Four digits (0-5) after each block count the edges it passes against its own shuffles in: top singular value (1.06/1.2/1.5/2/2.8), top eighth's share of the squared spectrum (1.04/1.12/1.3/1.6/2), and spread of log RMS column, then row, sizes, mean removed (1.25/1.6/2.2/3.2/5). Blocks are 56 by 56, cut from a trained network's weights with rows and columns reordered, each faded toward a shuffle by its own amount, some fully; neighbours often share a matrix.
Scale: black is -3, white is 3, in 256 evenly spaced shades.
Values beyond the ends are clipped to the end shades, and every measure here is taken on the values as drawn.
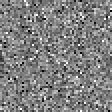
1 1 0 0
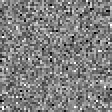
0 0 0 0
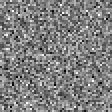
2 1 0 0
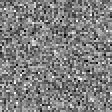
1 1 0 0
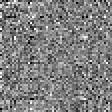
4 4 2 2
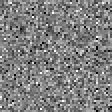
2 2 0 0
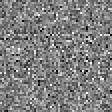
3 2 0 1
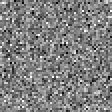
1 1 0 0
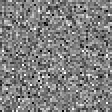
3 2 0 1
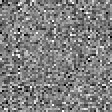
3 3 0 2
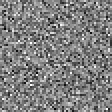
1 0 0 0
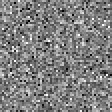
0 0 0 0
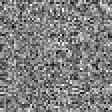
3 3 1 1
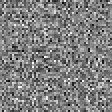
4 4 2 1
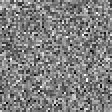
1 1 0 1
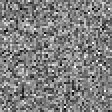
3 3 1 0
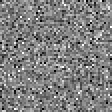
2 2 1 0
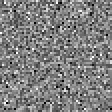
0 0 0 0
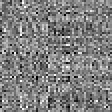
4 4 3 2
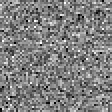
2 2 0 0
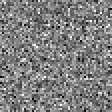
2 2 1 1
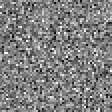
1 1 0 0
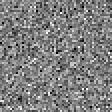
1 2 0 0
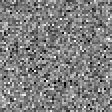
0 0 0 0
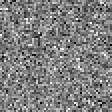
0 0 0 0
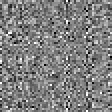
4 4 3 1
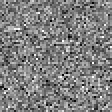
0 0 0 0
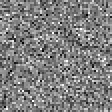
0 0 0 0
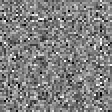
3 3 1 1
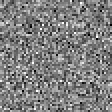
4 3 0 2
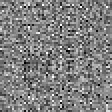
4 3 2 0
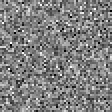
1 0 0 0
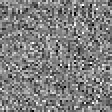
3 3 1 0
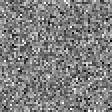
2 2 0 0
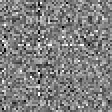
3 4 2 2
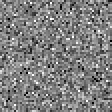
0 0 1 0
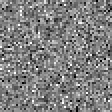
2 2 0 0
